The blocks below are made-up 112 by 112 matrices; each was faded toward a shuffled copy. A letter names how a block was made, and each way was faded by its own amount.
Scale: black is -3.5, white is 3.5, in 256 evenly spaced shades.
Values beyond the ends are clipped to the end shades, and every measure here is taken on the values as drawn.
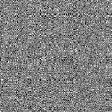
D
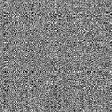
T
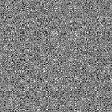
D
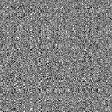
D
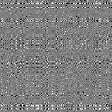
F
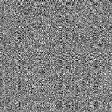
D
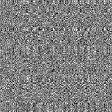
D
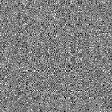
D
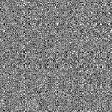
D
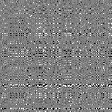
F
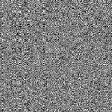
T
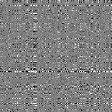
F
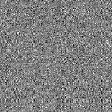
D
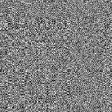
T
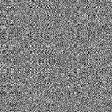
T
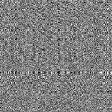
T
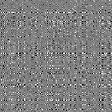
F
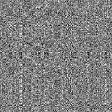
T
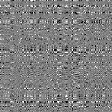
F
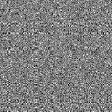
D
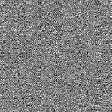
D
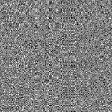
D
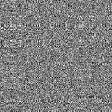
T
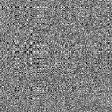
T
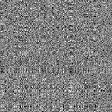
D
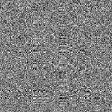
T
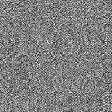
T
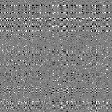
F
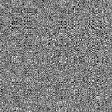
D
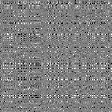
F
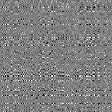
F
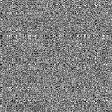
T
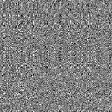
D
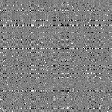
F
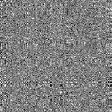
D
